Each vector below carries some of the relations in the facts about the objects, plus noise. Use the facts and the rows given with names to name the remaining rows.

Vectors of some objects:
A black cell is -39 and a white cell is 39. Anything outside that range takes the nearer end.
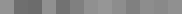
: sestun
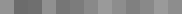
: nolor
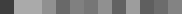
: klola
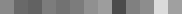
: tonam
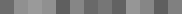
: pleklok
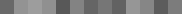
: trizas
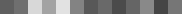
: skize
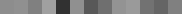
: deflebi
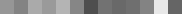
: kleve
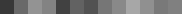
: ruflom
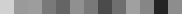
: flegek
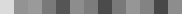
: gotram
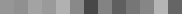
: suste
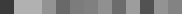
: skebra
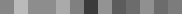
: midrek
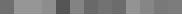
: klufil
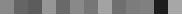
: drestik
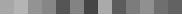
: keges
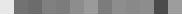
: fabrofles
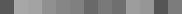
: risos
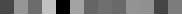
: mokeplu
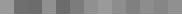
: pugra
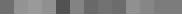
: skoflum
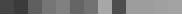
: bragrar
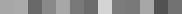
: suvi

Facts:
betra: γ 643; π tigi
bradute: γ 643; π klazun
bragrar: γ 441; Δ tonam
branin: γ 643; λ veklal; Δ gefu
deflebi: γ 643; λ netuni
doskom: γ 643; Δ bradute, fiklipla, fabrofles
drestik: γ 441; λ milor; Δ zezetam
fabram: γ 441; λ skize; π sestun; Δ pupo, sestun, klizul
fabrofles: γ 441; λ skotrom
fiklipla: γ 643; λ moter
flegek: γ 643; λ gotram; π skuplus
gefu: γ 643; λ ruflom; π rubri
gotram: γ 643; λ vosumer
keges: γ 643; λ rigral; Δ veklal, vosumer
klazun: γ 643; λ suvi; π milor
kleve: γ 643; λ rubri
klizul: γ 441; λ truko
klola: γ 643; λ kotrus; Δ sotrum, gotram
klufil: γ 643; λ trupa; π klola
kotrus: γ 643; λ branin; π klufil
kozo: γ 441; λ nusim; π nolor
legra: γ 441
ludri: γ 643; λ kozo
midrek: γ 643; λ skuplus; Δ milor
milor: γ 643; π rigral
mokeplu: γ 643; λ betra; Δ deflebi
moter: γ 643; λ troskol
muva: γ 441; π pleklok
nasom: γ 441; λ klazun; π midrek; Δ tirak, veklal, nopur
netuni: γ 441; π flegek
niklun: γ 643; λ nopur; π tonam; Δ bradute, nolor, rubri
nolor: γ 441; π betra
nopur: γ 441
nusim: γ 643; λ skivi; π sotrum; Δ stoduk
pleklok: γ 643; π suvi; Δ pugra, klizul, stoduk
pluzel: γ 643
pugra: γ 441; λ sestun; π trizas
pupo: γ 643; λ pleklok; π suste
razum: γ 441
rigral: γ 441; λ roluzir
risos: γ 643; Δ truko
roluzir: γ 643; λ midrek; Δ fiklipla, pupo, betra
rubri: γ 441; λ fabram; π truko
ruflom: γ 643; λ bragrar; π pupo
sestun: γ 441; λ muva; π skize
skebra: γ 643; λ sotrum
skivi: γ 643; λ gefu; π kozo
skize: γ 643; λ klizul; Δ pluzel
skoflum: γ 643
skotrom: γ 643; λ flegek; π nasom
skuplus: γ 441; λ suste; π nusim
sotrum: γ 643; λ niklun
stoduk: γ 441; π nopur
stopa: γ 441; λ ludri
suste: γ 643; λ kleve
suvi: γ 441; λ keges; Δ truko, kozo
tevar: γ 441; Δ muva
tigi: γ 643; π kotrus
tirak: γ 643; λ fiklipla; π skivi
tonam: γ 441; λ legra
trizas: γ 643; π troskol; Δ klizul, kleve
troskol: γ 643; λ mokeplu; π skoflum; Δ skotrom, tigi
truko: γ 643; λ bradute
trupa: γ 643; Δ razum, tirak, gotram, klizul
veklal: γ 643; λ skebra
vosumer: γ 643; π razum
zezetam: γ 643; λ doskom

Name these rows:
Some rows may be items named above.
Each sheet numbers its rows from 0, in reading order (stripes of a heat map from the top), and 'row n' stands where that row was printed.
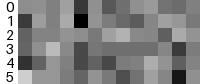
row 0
deflebi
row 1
moter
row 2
nopur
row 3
pluzel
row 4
nusim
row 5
flegek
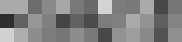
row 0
suvi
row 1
nusim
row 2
skotrom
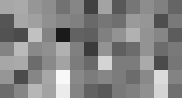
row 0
roluzir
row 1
risos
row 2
gefu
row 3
midrek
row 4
suvi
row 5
klizul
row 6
truko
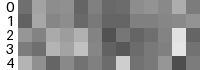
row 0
tigi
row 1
milor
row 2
kleve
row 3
bradute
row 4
nasom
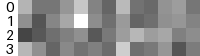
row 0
skuplus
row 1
fabram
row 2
kozo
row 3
nasom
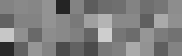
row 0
zezetam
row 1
nopur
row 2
rigral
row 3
nusim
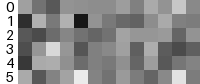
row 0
muva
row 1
troskol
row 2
stopa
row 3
branin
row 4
niklun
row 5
rubri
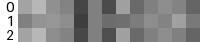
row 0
klazun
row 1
pupo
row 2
klazun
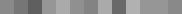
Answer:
tevar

